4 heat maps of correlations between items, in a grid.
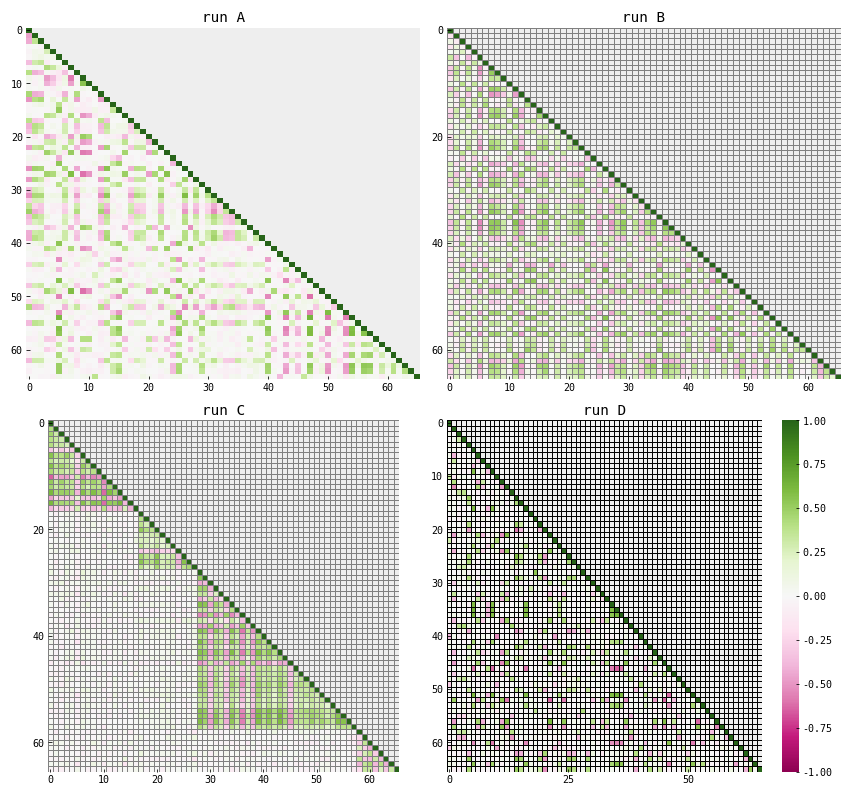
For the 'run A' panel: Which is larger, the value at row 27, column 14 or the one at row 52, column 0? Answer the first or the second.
the second
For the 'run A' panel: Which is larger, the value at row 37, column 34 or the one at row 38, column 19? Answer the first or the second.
the second
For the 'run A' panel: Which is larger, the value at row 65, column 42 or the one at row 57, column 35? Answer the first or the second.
the second
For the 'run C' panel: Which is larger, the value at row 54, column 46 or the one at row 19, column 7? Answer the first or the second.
the first
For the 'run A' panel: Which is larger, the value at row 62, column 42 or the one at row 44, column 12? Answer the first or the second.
the first
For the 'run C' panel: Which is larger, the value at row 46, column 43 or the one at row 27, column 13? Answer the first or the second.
the first
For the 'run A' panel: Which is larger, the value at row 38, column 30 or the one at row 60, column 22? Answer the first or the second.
the first
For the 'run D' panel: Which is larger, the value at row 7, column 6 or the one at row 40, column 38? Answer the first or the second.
the second
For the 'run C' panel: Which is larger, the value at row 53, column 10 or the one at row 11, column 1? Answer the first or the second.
the second
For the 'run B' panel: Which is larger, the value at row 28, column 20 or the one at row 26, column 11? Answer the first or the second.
the first
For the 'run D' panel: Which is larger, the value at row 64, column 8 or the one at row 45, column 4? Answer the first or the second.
the second
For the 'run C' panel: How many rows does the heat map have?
66
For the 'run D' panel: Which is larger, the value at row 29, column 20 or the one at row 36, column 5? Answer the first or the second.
the second
